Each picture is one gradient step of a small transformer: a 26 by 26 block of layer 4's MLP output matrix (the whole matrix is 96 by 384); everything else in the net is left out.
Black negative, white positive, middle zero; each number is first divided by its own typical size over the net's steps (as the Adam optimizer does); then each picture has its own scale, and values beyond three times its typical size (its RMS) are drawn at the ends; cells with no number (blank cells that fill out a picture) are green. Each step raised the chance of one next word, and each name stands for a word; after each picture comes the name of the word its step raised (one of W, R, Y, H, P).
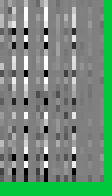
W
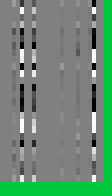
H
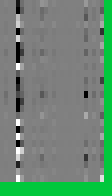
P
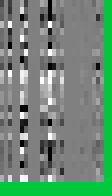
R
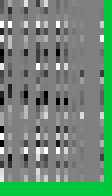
P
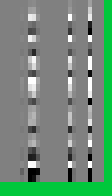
W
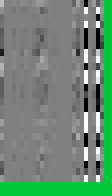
H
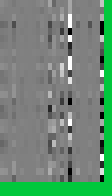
W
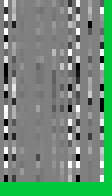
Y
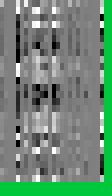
H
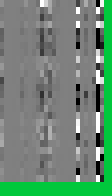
H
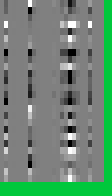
P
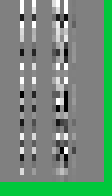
R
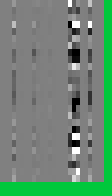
P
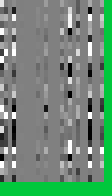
Y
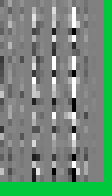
W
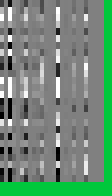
W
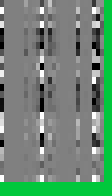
H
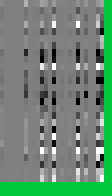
P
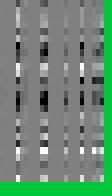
P
